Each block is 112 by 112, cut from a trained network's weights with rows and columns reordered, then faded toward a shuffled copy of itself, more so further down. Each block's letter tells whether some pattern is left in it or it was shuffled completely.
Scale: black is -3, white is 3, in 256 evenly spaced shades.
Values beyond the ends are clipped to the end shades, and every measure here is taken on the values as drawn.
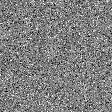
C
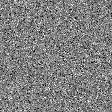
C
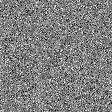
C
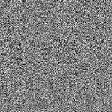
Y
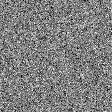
C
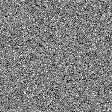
C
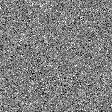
C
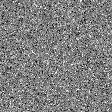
C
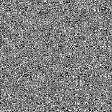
Y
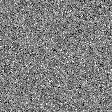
C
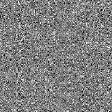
Y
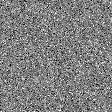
C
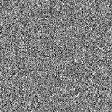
Y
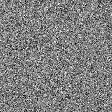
C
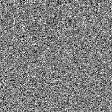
Y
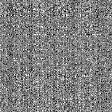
Y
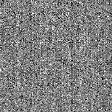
Y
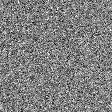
C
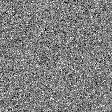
C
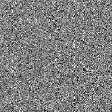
Y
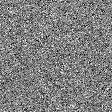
C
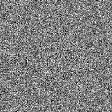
Y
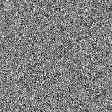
Y
